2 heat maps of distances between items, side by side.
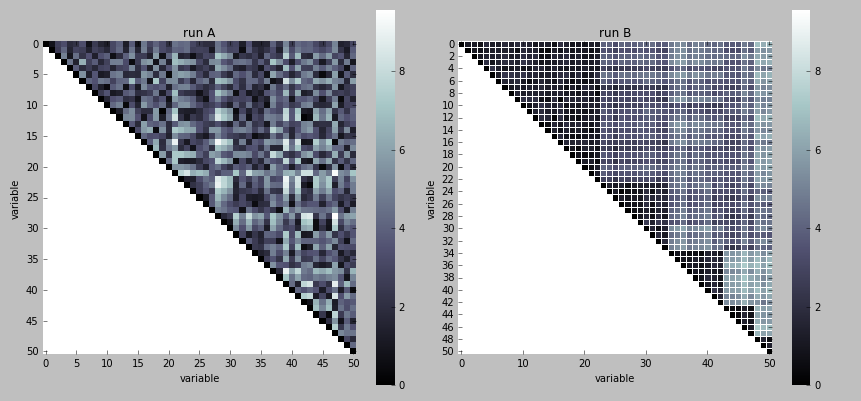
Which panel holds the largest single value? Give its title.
run A
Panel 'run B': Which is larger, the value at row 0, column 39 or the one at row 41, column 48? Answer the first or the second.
the second
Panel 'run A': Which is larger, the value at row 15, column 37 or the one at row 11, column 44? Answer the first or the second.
the second
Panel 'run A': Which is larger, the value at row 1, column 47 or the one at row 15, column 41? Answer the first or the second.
the first
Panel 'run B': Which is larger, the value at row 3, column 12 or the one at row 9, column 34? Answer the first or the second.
the second
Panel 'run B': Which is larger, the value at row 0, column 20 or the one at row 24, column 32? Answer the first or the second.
the second
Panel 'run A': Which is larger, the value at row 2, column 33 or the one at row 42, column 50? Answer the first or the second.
the second
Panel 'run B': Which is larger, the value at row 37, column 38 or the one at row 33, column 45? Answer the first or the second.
the second
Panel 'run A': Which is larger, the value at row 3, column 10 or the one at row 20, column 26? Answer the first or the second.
the first
